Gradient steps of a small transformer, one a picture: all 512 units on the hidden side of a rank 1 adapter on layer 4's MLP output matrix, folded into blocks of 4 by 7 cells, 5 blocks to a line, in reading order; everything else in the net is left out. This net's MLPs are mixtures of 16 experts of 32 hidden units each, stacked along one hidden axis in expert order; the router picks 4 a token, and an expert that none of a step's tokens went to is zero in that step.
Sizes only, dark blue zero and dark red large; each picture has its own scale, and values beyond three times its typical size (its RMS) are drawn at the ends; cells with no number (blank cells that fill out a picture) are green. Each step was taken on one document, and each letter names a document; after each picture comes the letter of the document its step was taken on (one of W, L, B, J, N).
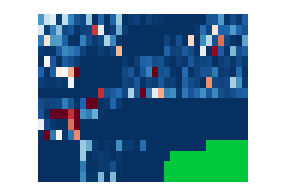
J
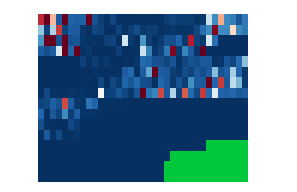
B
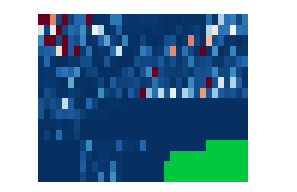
B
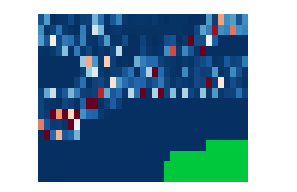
B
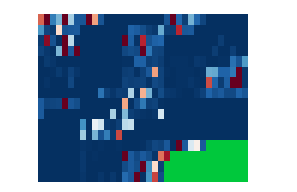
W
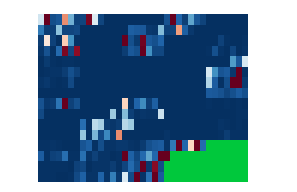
W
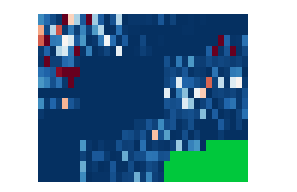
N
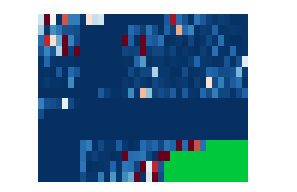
W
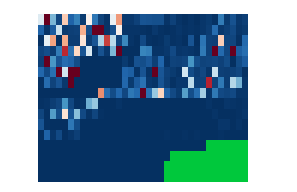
J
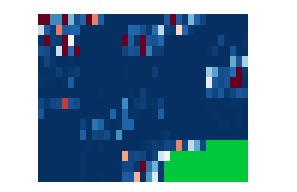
W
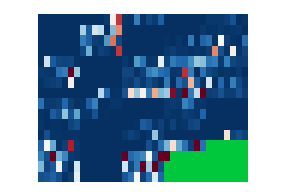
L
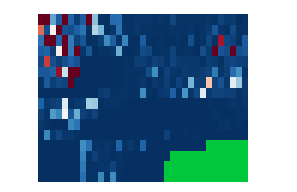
J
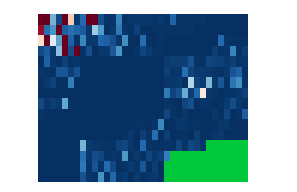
N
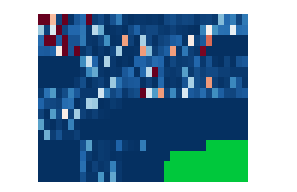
B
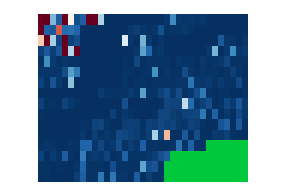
N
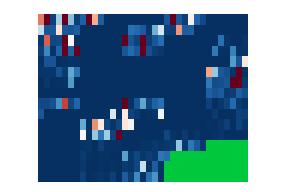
W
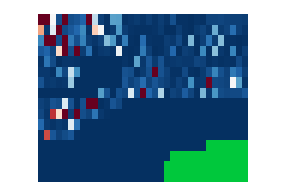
J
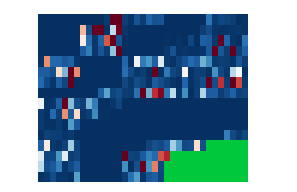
L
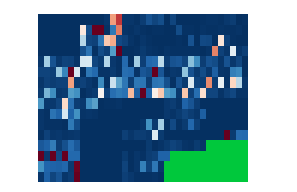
L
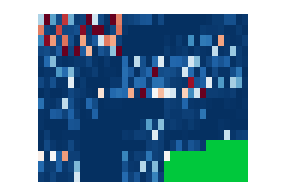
L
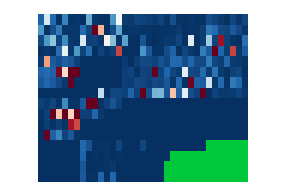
J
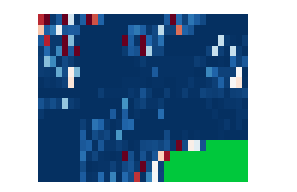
W
